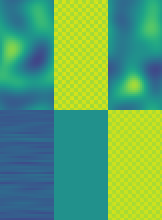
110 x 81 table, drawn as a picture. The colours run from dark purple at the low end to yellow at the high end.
It is made of 2 by 3 panels. Panel 1,1: middling, smooth, strong in contrast. Panel 1,2: very high, checkered, faint in contrast. Panel 1,3: middling, smooth, strong in contrast. Panel 2,1: low, streaked across, faint in contrast. Panel 2,2: middling, flat. Panel 2,3: very high, checkered, faint in contrast.
